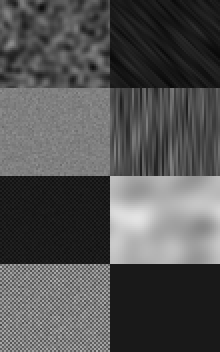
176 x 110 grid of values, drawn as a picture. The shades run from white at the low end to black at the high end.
It is made of 4 by 2 panels. Panel 1,1: high, blotchy. Panel 1,2: very high, slanting down to the right, faint in contrast. Panel 2,1: middling, fine-grained, faint in contrast. Panel 2,2: high, streaked downward. Panel 3,1: very high, checkered, faint in contrast. Panel 3,2: low, smooth. Panel 4,1: middling, checkered, strong in contrast. Panel 4,2: very high, flat.
